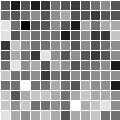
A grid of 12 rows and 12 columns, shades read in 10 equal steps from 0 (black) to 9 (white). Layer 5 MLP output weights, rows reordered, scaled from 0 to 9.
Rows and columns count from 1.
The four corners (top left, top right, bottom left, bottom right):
3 3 8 4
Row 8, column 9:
4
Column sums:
65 54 57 51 51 61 44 49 58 51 56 50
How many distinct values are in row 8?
5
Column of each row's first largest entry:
11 7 1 1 2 5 2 1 3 1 8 1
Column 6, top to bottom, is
4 5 5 4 5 5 6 4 6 6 5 6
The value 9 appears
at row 9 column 3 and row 11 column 8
